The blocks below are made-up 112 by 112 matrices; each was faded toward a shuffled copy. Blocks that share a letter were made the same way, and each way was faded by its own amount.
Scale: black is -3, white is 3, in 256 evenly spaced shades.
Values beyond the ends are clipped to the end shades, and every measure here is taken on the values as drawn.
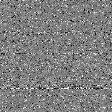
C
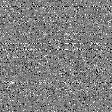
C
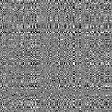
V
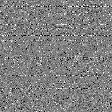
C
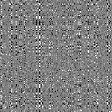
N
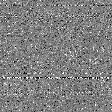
C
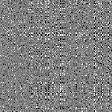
N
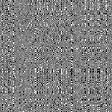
N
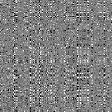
N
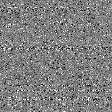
C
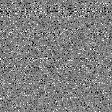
C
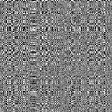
V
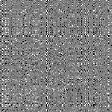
N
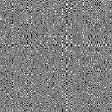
N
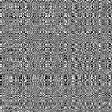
V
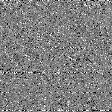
C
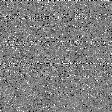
C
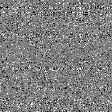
C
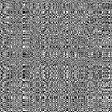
V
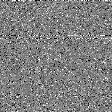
C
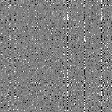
N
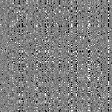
N
